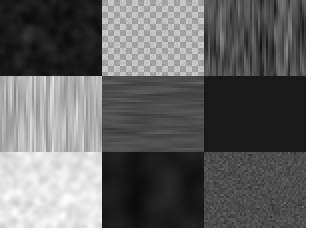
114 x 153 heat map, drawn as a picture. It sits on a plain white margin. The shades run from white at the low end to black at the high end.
It is made of 3 by 3 panels. Panel 1,1: very high, blotchy, faint in contrast. Panel 1,2: low, checkered. Panel 1,3: high, streaked downward. Panel 2,1: low, streaked downward. Panel 2,2: high, streaked across, faint in contrast. Panel 2,3: very high, flat. Panel 3,1: very low, blotchy, faint in contrast. Panel 3,2: very high, smooth, faint in contrast. Panel 3,3: high, fine-grained, faint in contrast.
